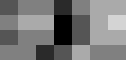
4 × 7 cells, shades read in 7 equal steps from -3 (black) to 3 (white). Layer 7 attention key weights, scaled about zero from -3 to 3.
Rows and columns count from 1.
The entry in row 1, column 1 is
-1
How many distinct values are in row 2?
5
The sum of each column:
-2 1 -1 -9 -1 3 4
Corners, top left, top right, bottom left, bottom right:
-1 1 0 0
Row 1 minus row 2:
-1 -1 -1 1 1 0 -1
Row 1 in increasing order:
-2 -1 0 0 0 1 1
